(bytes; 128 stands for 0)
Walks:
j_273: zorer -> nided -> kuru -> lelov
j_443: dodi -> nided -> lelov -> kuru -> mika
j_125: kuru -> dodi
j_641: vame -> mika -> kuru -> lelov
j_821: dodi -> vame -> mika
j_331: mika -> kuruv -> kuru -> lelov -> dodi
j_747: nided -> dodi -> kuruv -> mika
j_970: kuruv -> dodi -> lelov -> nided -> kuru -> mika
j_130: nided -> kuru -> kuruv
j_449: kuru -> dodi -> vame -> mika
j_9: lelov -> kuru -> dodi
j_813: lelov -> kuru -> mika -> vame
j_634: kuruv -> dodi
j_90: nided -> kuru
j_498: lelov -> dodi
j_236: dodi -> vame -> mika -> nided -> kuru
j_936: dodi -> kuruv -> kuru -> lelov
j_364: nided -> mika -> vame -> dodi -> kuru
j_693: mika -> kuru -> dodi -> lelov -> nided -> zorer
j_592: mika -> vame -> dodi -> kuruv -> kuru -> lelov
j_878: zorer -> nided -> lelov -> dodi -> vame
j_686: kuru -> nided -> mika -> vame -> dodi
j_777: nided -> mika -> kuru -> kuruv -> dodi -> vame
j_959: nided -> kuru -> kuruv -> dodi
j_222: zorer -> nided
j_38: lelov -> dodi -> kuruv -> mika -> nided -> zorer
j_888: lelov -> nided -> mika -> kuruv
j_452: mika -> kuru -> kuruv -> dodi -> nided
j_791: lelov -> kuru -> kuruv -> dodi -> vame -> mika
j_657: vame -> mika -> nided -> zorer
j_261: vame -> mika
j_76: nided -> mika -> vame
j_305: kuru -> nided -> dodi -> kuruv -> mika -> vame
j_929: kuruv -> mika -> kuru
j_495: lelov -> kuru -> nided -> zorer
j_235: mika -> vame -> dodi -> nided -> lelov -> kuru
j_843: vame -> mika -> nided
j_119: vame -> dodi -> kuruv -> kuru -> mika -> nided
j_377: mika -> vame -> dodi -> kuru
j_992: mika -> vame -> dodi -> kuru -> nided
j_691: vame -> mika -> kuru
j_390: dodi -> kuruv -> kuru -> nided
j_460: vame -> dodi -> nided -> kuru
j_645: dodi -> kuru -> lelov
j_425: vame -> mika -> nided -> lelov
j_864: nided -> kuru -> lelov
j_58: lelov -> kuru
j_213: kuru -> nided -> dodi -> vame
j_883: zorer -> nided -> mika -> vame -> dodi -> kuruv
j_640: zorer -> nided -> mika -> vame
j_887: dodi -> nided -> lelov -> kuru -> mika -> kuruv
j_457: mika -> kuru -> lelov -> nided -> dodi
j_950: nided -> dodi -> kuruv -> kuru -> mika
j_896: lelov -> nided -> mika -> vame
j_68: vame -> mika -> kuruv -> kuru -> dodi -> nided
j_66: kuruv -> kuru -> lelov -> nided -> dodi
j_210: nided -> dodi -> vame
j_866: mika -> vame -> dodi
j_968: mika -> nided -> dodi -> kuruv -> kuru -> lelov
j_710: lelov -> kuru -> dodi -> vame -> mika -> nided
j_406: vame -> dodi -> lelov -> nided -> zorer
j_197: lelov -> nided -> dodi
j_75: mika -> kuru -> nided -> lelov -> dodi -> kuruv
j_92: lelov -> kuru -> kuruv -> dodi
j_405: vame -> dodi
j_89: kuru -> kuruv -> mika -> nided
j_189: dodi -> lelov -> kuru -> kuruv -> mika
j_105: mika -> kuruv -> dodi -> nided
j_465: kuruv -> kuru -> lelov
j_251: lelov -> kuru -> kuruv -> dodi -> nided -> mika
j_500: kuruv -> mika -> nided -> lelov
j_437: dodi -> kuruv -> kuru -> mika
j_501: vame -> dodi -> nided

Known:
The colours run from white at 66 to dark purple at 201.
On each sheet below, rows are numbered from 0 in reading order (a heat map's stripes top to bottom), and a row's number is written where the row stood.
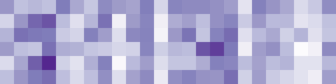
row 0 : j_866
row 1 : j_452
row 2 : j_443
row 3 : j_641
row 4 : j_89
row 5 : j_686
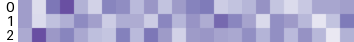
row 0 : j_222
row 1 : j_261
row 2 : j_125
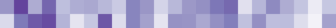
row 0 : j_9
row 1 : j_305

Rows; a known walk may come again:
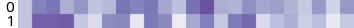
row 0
j_210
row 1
j_887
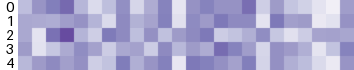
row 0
j_686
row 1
j_377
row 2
j_222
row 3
j_261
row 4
j_236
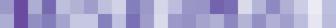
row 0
j_9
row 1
j_125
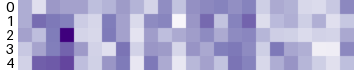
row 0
j_843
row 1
j_443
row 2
j_273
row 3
j_68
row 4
j_970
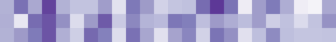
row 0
j_791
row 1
j_883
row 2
j_38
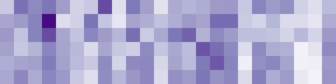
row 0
j_437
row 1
j_495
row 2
j_878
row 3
j_691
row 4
j_592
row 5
j_449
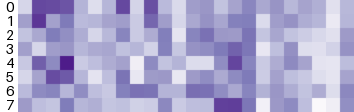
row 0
j_390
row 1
j_645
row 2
j_364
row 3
j_425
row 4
j_465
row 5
j_777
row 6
j_501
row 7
j_641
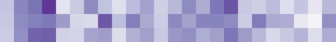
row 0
j_864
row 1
j_119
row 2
j_90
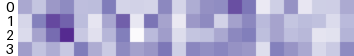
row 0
j_896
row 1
j_950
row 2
j_89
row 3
j_866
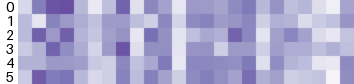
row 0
j_305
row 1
j_76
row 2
j_189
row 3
j_105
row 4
j_992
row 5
j_213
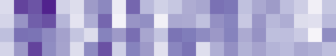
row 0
j_66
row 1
j_452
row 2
j_460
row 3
j_747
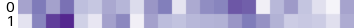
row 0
j_710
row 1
j_130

